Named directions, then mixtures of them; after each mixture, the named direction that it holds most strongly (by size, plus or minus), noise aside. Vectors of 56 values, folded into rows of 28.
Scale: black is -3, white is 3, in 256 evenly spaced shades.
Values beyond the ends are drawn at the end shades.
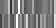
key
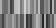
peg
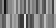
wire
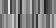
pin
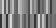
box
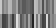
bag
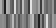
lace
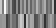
wire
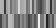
box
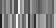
key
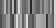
key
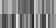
bag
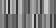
pin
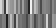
lace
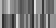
bag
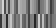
box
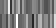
key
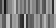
wire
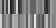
box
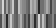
box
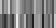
bag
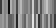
pin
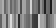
pin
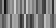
wire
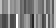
bag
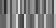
wire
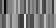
wire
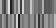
lace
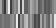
key
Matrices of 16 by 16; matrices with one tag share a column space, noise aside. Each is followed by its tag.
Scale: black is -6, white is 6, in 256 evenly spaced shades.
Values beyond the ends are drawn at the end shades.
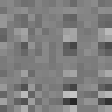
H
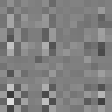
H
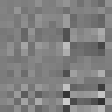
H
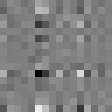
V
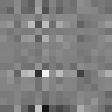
V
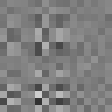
H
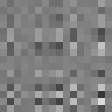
H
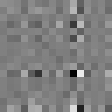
V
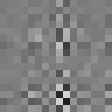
H
